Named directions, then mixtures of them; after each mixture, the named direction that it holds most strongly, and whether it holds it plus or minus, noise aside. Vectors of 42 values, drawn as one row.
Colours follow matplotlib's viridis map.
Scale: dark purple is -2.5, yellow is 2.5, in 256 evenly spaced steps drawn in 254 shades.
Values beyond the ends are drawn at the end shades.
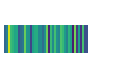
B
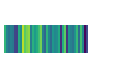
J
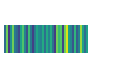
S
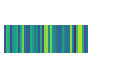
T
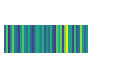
S, plus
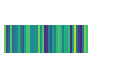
T, minus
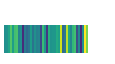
J, minus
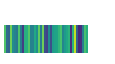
T, minus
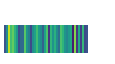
B, plus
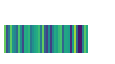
T, minus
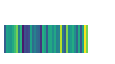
J, minus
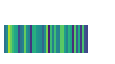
B, plus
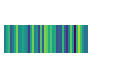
T, plus
